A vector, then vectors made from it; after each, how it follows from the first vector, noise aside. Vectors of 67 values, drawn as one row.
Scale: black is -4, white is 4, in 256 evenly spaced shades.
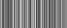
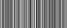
copied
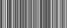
wrapped around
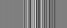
partly zeroed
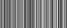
wrapped around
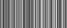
wrapped around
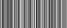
copied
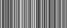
copied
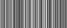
wrapped around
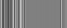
partly zeroed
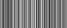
copied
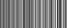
wrapped around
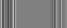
partly zeroed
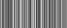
copied
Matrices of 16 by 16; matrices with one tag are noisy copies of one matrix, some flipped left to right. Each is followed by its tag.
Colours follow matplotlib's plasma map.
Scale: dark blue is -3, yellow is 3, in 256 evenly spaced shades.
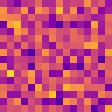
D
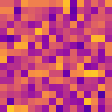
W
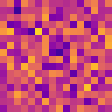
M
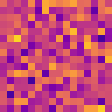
W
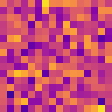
W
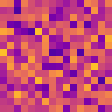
M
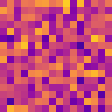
W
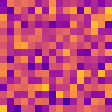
D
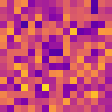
M
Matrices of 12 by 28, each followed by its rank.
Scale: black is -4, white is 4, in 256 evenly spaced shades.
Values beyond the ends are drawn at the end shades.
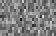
full rank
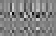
two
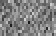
full rank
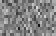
full rank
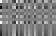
one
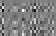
two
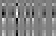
one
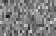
full rank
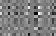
two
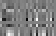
two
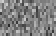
full rank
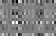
two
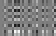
one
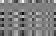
one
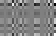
one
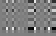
one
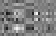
two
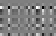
one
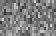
full rank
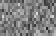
full rank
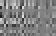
two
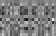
two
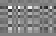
one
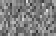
full rank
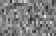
full rank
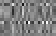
two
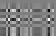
one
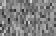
full rank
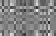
two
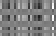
one
